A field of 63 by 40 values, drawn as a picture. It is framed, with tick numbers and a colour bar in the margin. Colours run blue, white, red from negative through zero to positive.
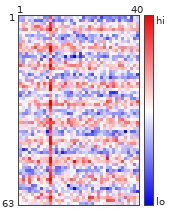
Stripes: horizontal, repeating 10 times. Slope: none. Average level on the scale: 50%. Odd lines: column 11. Histogram: bell-shaped.
